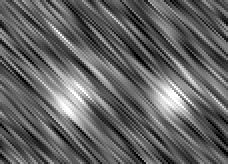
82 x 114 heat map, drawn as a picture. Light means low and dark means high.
Average level on the scale: 60%. Mirror symmetry: none. Grain: diagonal, down to the right. Odd rows or columns: none. Ninth with the lowest average: middle right. Dips: two.
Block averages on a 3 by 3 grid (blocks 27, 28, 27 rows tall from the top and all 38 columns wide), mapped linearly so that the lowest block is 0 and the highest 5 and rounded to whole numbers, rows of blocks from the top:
354 | 120 | 344
